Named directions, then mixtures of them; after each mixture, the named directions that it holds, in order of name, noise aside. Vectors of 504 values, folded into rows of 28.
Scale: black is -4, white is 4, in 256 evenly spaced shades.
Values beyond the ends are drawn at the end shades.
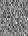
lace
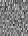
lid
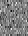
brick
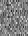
brick, lace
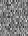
brick, lace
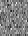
brick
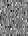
brick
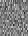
lid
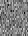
brick, lid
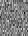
brick, lid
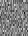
brick, lid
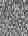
lace, lid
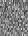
lace, lid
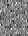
brick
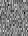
brick, lid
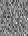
lace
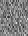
lace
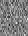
lace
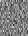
lace, lid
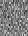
lace, lid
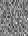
lace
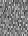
lace, lid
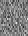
lace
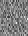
lace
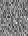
lace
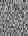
lid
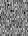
brick, lid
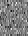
brick
